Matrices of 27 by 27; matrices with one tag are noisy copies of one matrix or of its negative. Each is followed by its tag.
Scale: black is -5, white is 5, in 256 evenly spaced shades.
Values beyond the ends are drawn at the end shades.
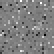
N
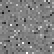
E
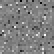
N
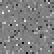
E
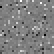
N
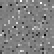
N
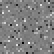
E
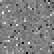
E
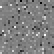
N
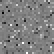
E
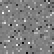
E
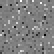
N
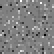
N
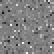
E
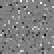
N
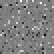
N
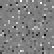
N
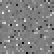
E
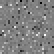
N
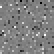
N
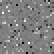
E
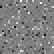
N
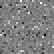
N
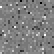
N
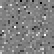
N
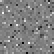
E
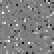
E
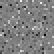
N
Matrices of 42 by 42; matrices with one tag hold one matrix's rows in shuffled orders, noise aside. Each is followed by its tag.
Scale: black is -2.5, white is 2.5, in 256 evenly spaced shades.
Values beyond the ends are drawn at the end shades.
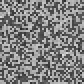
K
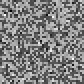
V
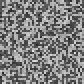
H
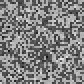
V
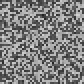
H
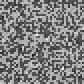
K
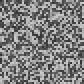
K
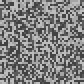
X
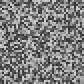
K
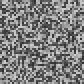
V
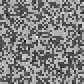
K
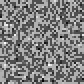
X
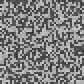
X
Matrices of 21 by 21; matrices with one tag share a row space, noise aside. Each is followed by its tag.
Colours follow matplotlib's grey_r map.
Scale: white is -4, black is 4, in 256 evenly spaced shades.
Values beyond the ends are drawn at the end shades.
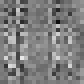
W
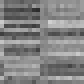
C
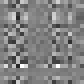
W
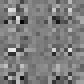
W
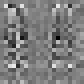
W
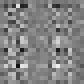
W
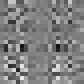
W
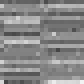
C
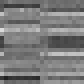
C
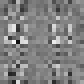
W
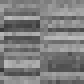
C
